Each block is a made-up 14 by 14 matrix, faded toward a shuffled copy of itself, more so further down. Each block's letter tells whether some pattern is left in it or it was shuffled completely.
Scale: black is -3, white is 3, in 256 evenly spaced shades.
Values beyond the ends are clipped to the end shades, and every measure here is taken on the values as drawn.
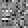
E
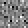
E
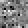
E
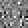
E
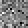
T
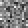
E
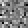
E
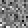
T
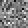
T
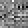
E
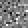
T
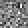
T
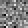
E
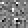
E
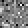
E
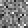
T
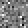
T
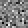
T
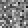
T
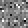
T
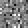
E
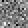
T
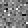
T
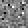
T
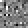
E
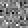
E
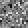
T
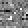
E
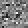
E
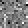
T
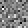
E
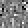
E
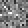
T
